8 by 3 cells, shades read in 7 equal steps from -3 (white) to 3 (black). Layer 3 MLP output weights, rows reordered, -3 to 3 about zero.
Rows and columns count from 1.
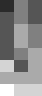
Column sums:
0 -4 -3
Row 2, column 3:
1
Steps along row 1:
down up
